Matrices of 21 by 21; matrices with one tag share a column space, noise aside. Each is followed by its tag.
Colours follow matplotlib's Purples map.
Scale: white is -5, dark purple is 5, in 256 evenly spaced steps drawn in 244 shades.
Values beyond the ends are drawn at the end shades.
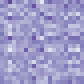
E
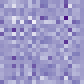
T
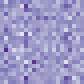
E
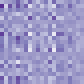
E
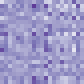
E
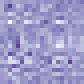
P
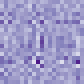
P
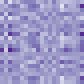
E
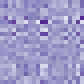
T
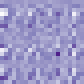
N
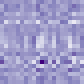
P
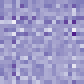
T
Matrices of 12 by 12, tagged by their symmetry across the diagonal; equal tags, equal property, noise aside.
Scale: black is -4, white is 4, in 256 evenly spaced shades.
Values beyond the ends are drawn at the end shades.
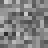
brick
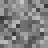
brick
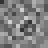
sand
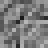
sand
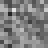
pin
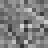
pin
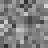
pin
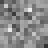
sand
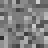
pin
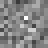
brick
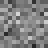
brick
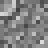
sand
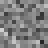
brick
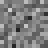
sand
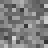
brick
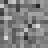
pin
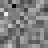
pin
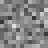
brick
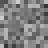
sand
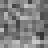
pin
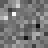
sand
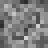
sand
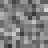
pin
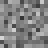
brick
